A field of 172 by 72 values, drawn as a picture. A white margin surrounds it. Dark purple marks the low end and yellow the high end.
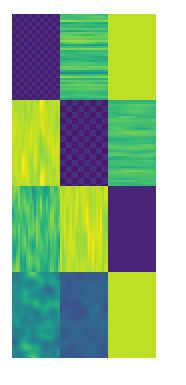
It is made of 4 by 3 panels. Panel 1,1: very low, checkered, faint in contrast. Panel 1,2: high, streaked across. Panel 1,3: very high, flat. Panel 2,1: very high, streaked downward, faint in contrast. Panel 2,2: very low, checkered, faint in contrast. Panel 2,3: high, streaked across, faint in contrast. Panel 3,1: high, streaked downward. Panel 3,2: very high, streaked downward, faint in contrast. Panel 3,3: very low, flat. Panel 4,1: middling, blotchy. Panel 4,2: low, blotchy, faint in contrast. Panel 4,3: very high, flat.
